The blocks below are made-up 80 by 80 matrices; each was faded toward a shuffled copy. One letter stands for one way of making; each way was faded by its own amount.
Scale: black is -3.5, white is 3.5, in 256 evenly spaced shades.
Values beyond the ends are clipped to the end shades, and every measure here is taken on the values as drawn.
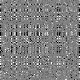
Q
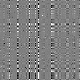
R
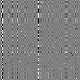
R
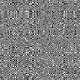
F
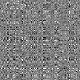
F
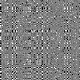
Q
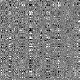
F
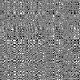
F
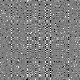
Q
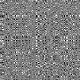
F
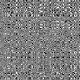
F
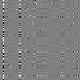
R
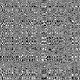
F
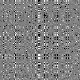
Q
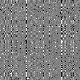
Q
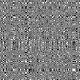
F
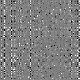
Q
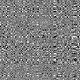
F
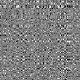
F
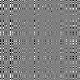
R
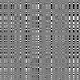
R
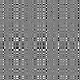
R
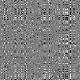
Q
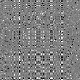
Q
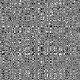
F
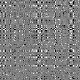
Q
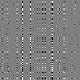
R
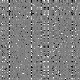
Q
